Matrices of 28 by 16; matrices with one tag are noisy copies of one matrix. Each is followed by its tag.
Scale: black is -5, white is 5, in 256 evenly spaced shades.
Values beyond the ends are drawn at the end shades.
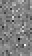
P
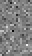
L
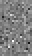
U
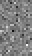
L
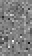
U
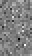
P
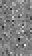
P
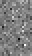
P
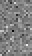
L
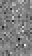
P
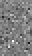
U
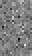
P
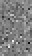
U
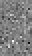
U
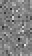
P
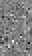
U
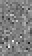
U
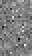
P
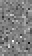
U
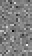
L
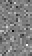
L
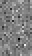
P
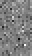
P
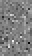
U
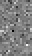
L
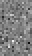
U
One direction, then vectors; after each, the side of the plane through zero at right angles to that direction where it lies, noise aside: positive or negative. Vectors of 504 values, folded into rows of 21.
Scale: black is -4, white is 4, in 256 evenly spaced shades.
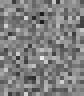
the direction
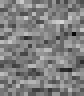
positive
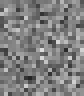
positive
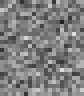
negative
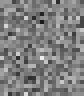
positive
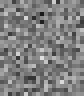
positive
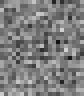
negative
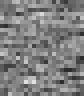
negative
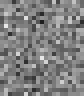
positive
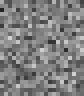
positive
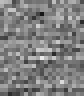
positive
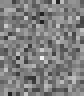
positive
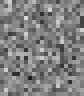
positive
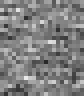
negative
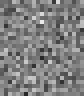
negative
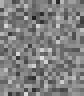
positive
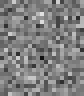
negative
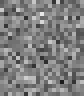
negative
